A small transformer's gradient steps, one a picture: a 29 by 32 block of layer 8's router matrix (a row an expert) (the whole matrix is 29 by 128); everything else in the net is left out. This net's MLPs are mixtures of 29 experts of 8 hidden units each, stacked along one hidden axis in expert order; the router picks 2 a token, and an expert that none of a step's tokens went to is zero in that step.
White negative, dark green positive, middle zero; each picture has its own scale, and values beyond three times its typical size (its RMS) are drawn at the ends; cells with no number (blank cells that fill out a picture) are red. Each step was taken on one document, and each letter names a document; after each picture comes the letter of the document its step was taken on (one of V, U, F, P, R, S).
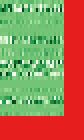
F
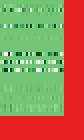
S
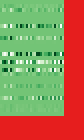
S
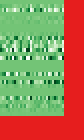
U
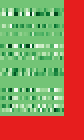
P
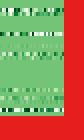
P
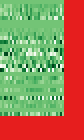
F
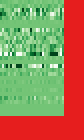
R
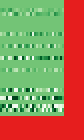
P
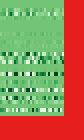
P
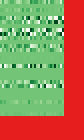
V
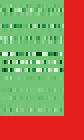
S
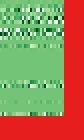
V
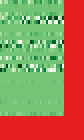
R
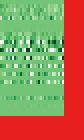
U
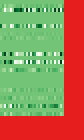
S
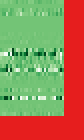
F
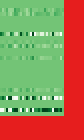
P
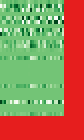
V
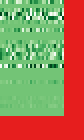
R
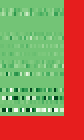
P
